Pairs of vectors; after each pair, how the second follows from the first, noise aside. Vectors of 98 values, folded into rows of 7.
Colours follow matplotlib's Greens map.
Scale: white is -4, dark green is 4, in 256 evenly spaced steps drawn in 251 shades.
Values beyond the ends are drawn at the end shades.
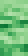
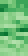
reversed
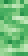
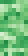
reversed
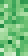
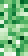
scaled up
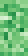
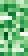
scaled up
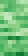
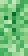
shuffled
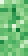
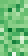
shuffled
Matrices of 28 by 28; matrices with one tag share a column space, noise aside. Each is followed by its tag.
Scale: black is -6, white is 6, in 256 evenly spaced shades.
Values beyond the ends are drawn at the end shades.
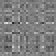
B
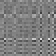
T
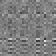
T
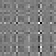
B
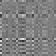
T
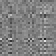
T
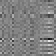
T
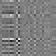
T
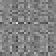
B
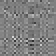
T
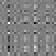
B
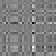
B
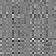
T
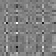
B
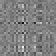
B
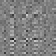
T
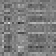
B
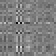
B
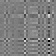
T
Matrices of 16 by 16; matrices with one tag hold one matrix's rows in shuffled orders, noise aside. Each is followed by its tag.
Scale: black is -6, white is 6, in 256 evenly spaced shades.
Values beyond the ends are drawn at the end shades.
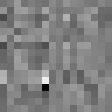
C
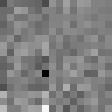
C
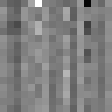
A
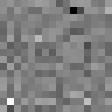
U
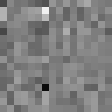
C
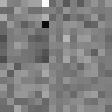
C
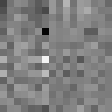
C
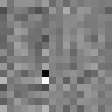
C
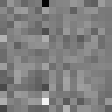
C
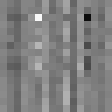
A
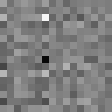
C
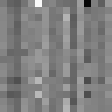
A
